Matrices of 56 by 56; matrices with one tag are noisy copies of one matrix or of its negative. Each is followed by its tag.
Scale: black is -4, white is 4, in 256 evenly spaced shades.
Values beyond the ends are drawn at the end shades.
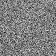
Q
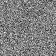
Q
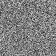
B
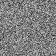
B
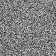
Q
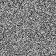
B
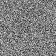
Q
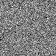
B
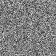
B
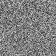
B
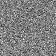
Q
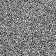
Q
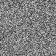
B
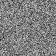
B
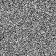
B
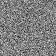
Q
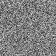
B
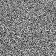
Q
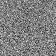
Q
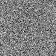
Q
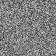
B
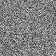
Q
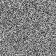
B
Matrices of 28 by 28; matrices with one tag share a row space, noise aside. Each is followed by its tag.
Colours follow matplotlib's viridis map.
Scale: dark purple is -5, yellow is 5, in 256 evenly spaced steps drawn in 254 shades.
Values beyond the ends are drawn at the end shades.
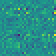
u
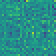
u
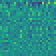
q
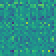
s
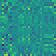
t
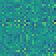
u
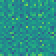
s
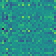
t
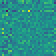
t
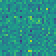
q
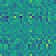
q
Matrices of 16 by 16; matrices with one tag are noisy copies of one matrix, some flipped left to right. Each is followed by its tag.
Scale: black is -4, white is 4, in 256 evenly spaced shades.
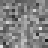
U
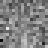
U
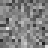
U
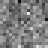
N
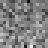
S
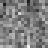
N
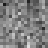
N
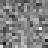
U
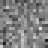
U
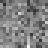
N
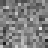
U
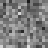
N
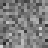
U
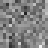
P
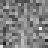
U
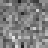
S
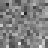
P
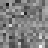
P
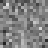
U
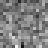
S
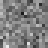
P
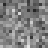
N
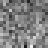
S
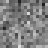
N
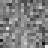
U
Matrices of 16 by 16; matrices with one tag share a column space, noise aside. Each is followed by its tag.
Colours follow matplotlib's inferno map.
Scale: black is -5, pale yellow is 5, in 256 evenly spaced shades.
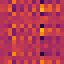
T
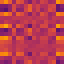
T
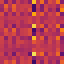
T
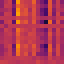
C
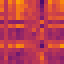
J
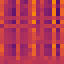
C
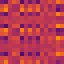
T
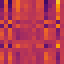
J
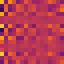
T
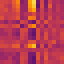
J
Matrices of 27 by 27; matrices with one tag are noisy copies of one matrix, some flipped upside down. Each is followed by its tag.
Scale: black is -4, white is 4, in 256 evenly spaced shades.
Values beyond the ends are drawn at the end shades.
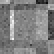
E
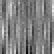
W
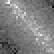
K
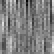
W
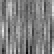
W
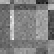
E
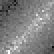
K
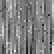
W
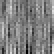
W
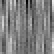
W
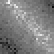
K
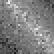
K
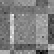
E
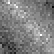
K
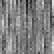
W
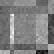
E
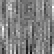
W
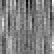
W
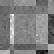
E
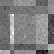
E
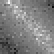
K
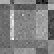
E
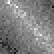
K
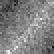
K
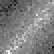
K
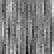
W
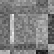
E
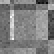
E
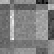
E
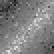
K
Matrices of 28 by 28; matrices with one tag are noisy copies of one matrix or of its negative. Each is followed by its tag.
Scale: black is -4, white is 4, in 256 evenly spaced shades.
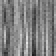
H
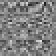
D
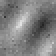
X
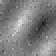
X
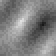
X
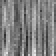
H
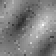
X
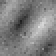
X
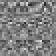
D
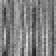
H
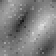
X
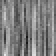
H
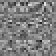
D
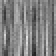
H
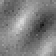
X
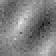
X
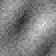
X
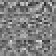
D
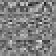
D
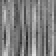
H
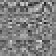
D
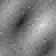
X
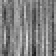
H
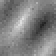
X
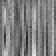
H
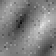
X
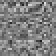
D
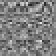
D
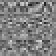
D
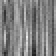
H
